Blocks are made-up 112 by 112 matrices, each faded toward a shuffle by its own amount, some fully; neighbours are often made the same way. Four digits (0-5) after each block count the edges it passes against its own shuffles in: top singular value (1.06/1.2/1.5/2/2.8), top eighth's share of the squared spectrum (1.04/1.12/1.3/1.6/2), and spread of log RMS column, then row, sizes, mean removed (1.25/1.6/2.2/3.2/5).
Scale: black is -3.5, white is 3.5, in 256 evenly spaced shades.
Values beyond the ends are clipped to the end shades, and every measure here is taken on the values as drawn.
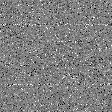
1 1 0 2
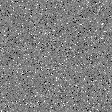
0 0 0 0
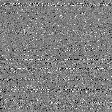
2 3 0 3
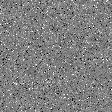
0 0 0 0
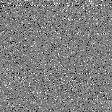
2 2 0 2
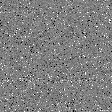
0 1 0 1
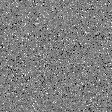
1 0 0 0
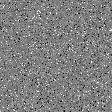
0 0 0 0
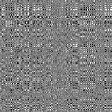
5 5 4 4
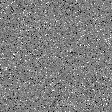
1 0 0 0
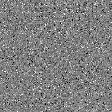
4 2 1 1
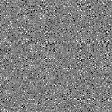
4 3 2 2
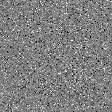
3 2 0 0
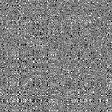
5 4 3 3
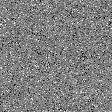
2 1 0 0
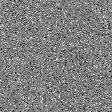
1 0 0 0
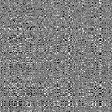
5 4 3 3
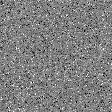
0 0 0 0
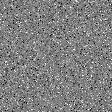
1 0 0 0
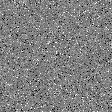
2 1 0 0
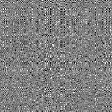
5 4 3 3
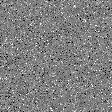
1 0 0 0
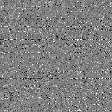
4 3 1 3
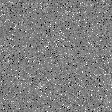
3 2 0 1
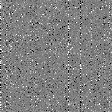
4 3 2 1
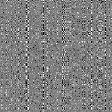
5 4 4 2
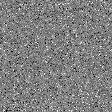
1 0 0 1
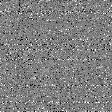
2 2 0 3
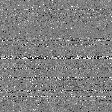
3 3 0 3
